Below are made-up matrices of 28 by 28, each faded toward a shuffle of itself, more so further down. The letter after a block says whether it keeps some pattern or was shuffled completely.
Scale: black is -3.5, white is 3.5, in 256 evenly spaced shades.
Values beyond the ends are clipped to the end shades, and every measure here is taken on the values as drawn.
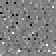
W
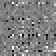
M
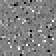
W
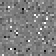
W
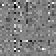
M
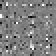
M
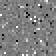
W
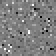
W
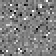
W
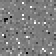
W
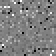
W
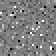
W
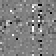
M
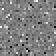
W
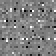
M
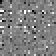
M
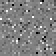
W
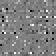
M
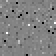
W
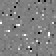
W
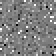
W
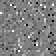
W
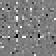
M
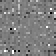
M
